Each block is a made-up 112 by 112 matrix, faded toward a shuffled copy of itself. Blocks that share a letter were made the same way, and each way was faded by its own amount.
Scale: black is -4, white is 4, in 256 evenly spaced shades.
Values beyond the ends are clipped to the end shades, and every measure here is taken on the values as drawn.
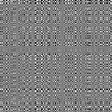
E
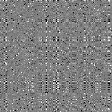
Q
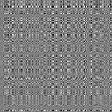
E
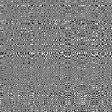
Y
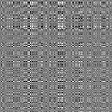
E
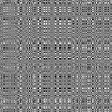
E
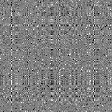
Q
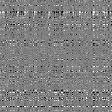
Y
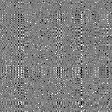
Q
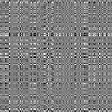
E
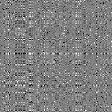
Q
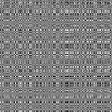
E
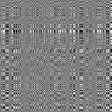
E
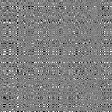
Y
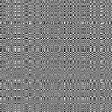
E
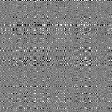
Y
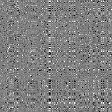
Q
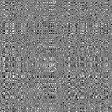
Q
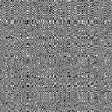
Q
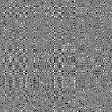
Q
